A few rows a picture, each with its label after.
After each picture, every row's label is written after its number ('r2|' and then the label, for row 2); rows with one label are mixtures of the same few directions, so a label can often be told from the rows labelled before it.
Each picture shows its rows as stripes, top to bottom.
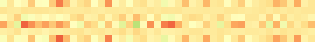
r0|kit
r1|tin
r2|tin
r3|tin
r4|tin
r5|kit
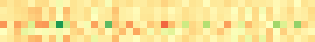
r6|kit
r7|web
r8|web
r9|kit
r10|tin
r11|web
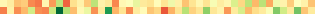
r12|web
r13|kit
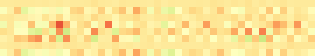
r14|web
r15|tin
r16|web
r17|kit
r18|web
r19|web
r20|web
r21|tin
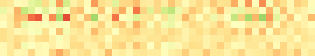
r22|web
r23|tin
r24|web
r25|tin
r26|web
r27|kit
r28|tin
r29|kit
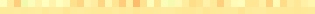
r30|tin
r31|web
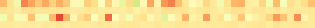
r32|tin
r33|tin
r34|kit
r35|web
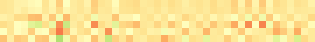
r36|web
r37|web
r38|web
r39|web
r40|kit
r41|kit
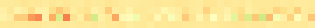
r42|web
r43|kit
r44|web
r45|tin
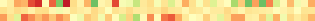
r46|web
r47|kit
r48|tin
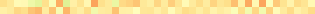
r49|web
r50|web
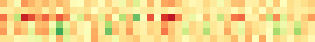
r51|tin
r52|web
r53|tin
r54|kit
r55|kit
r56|web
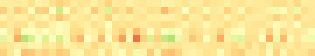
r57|kit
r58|kit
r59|kit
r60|kit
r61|tin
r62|tin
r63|web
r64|tin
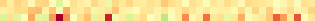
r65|kit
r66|web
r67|kit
